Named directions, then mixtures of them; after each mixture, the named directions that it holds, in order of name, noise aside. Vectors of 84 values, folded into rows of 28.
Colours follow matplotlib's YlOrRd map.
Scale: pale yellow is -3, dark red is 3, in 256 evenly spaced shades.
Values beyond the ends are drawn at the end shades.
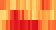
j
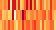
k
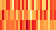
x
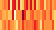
k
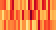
x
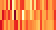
k, x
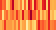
x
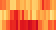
j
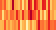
x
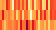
x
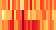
j, k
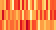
x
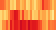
j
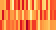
x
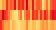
j, x
